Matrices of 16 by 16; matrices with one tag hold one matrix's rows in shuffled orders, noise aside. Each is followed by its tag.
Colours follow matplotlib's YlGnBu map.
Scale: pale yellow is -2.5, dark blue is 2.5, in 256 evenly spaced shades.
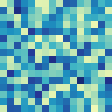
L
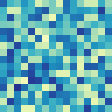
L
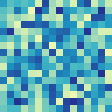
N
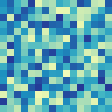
L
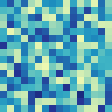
L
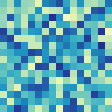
N
